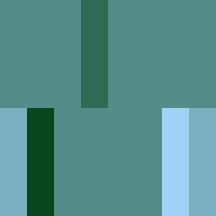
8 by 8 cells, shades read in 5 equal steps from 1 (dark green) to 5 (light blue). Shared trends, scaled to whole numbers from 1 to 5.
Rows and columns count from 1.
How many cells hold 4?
8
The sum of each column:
28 16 24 20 24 24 32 28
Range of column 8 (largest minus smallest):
1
